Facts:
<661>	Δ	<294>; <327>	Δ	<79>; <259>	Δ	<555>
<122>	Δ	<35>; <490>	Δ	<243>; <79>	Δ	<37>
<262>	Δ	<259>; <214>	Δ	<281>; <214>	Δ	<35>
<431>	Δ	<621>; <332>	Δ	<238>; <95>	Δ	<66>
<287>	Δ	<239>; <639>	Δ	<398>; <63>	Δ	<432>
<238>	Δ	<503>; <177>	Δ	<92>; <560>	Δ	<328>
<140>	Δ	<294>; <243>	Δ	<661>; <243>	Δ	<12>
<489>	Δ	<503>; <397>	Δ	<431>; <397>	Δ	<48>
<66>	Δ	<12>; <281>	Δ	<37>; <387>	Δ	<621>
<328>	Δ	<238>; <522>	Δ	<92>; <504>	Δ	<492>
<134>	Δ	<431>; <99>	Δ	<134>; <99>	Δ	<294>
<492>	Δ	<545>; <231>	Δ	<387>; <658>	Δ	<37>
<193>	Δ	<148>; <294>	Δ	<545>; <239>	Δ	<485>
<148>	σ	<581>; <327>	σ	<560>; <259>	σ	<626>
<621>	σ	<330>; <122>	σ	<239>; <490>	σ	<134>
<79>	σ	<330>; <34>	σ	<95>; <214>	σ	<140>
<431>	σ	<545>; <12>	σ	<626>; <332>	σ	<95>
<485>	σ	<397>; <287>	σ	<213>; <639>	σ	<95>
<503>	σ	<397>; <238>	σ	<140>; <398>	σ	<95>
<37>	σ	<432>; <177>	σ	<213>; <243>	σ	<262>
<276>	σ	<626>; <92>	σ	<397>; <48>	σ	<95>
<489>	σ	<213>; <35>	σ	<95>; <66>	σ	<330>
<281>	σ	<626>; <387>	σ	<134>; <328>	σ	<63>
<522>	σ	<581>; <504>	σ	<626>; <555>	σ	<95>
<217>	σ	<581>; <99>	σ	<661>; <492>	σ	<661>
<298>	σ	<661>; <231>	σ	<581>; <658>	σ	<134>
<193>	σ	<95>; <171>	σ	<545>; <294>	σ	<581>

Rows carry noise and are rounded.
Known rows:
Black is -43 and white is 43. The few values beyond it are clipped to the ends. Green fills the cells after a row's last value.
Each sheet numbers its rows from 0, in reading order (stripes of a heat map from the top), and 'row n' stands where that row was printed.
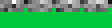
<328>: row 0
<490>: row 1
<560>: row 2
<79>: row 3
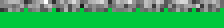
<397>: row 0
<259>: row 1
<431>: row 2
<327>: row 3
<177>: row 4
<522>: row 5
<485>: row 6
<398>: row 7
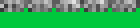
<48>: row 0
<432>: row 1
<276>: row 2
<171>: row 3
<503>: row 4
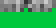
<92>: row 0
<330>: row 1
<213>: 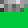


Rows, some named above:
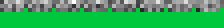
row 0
<621>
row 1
<171>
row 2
<489>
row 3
<332>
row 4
<238>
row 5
<545>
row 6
<213>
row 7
<134>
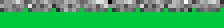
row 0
<262>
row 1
<35>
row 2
<134>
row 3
<281>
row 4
<63>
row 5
<35>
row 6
<294>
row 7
<327>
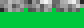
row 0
<134>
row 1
<387>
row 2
<504>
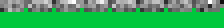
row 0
<134>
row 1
<37>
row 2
<287>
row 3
<231>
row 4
<37>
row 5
<243>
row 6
<122>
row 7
<328>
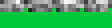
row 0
<259>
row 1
<95>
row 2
<239>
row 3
<387>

